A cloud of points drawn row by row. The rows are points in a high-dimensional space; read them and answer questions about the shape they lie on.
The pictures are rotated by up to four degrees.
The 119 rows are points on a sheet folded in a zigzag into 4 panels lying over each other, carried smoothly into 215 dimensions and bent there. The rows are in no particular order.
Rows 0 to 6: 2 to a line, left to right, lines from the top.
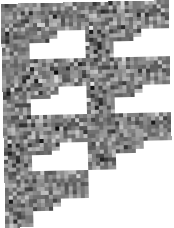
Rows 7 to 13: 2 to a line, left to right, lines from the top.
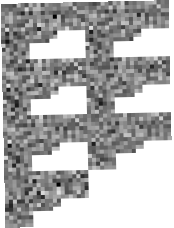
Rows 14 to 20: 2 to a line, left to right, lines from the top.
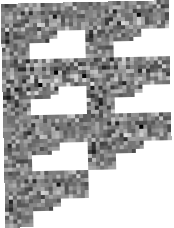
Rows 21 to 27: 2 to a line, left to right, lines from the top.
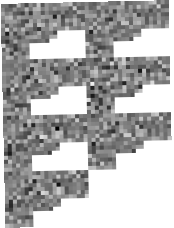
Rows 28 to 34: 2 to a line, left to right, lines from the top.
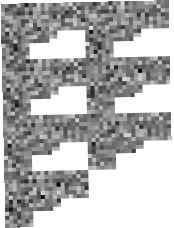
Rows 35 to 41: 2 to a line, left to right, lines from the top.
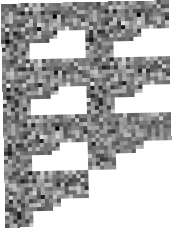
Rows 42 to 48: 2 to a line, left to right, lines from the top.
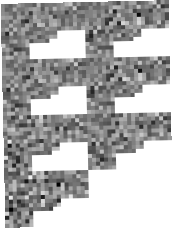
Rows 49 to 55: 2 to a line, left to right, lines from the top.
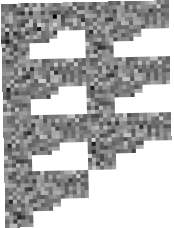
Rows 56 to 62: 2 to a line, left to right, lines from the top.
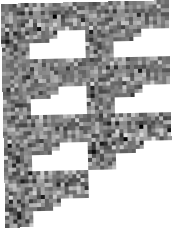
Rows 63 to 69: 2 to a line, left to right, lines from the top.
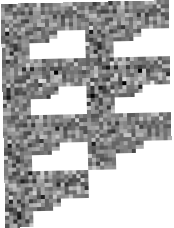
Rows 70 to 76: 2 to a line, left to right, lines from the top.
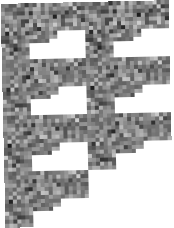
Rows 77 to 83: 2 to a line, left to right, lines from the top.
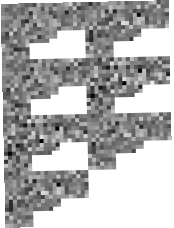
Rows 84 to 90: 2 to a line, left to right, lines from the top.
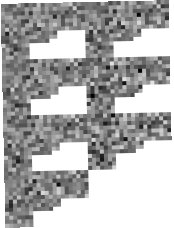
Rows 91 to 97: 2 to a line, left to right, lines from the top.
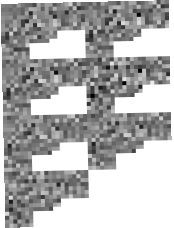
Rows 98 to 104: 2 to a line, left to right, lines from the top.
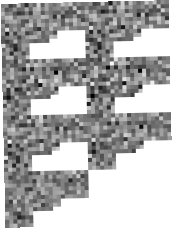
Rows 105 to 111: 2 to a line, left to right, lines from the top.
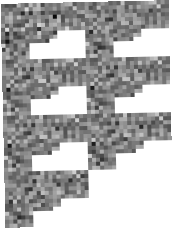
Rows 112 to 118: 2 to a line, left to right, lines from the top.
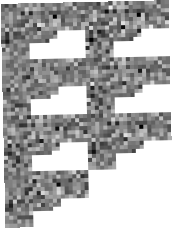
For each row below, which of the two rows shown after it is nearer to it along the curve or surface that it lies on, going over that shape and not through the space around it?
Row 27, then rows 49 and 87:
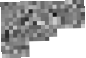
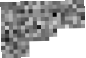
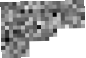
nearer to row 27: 87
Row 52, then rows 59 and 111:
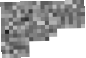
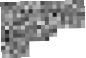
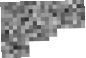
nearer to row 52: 111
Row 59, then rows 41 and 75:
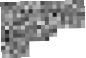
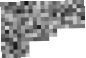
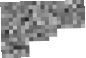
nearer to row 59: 75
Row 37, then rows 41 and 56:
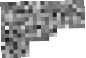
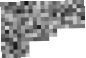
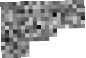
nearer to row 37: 41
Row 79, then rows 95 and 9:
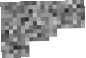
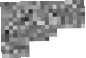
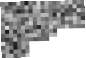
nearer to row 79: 95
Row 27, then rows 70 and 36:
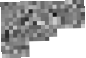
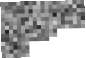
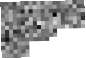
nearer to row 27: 36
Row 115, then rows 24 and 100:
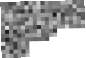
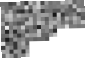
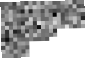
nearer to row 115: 24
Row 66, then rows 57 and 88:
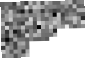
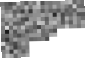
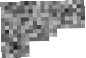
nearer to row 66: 57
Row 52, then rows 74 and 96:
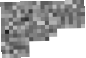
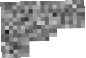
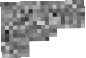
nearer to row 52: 74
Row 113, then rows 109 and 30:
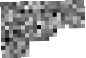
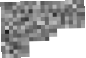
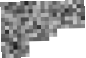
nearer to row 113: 109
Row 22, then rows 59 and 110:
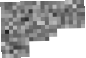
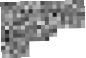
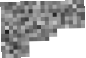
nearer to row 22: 110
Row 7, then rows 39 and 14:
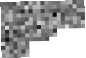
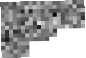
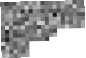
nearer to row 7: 14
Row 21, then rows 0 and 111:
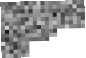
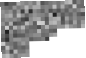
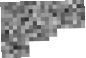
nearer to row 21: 111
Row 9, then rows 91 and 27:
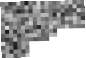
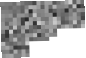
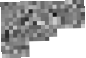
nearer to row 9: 91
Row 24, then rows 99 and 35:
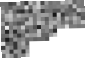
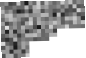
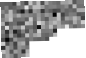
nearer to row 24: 99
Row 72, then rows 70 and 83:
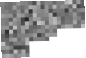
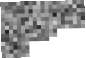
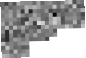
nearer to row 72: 70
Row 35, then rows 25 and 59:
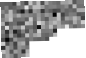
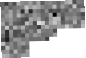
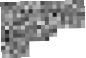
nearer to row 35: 59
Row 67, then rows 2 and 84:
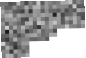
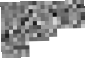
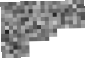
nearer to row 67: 84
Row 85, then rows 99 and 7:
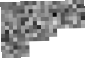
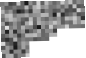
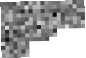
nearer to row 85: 7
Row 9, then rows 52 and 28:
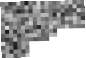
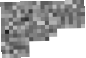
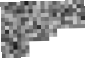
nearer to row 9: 28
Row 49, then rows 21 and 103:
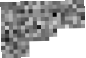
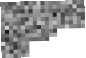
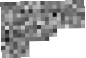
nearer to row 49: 103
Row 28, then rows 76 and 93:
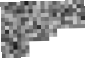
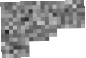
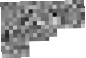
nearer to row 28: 76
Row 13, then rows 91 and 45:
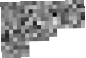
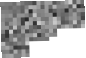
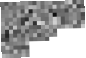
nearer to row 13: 45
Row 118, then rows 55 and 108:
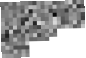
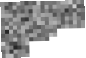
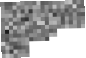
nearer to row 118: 108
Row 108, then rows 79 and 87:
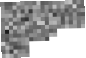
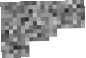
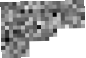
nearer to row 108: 79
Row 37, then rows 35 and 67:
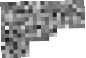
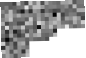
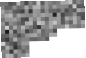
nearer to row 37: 67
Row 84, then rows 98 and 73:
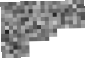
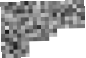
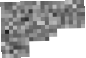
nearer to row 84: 73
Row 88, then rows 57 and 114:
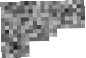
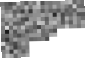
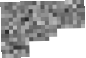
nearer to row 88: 57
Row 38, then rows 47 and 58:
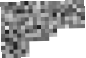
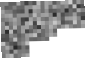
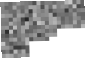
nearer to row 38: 47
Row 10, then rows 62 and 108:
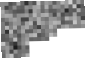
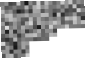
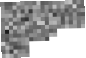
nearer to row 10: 62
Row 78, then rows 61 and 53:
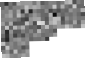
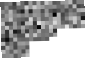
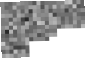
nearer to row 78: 61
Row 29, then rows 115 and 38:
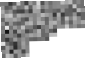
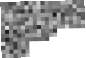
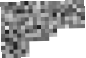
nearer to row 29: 38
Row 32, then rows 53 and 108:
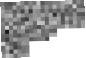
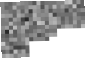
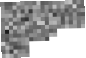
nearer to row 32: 108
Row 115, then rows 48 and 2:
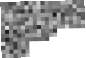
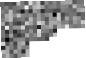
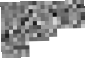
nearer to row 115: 48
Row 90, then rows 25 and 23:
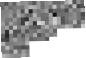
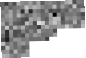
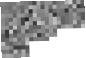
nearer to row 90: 25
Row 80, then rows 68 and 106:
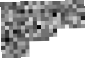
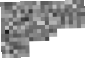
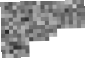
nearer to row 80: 68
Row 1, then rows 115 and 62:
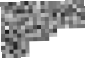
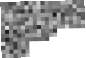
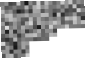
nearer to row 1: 62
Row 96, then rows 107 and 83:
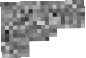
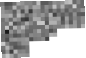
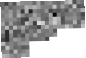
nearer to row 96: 107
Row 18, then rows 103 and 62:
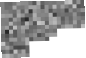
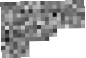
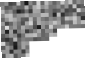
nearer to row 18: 103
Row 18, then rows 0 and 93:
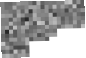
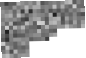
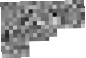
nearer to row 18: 0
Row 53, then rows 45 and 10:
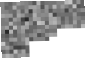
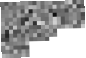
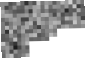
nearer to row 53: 10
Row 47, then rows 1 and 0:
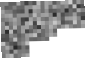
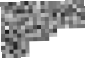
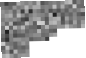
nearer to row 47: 1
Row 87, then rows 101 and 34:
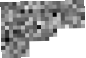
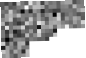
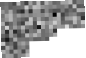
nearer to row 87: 101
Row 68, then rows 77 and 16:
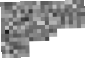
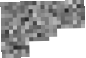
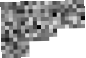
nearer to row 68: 77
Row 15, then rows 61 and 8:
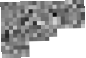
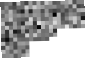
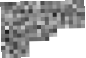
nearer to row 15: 61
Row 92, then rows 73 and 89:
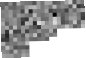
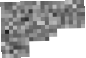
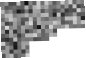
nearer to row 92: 73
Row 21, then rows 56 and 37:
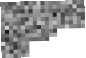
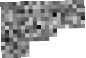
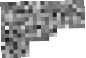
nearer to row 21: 37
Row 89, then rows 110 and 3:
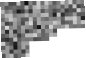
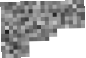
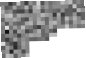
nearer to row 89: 3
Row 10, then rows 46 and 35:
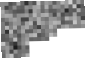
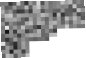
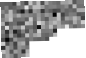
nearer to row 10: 46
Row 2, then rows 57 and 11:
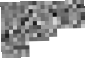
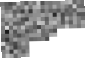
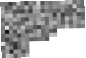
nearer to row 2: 57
